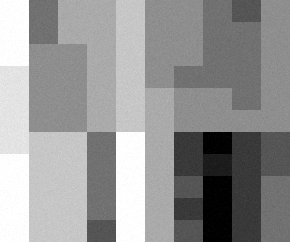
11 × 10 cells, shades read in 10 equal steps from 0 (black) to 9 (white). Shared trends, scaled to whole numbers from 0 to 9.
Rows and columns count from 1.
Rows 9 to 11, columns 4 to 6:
4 9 6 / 4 9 6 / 3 9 6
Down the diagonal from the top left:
9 4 5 6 7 6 2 1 2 4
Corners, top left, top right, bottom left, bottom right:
9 5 9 4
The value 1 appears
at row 8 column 8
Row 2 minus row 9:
0 -3 -1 2 -2 -1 2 4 2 1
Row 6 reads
8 5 5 6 7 6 5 5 5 5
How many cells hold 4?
18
